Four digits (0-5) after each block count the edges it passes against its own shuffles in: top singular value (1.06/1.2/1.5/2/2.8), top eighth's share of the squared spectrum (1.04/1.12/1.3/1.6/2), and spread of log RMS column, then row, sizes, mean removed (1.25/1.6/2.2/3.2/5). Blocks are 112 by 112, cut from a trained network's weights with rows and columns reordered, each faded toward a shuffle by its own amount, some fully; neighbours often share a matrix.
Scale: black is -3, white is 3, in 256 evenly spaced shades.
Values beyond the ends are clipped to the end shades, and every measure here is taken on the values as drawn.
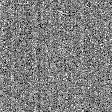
2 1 0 1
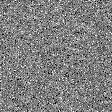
0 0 0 0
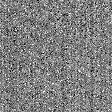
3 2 0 1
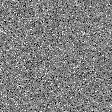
1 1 0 0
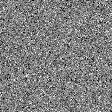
2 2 0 1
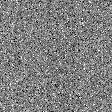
1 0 0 0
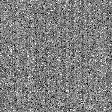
2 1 0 1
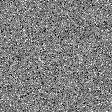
0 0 0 0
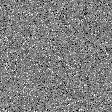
0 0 0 0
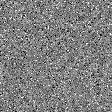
1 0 0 0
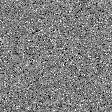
0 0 0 0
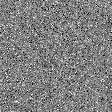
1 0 0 0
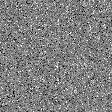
1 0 0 0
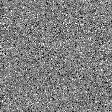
2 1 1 0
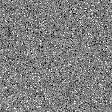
2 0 1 0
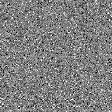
3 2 1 1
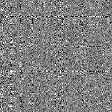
4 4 3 2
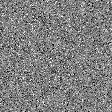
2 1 0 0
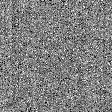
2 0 0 0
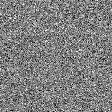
2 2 0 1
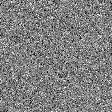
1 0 0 0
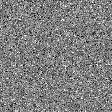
2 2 0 1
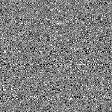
3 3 0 3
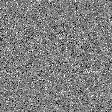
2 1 0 1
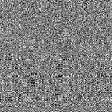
4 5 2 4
